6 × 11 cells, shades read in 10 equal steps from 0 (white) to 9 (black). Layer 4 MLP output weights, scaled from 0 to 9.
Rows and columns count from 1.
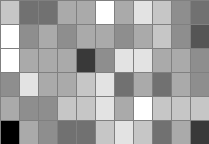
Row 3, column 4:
3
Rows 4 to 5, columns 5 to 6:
2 1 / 2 1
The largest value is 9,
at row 6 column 1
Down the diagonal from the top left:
2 4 3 3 2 2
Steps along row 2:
up down up down same up down down up up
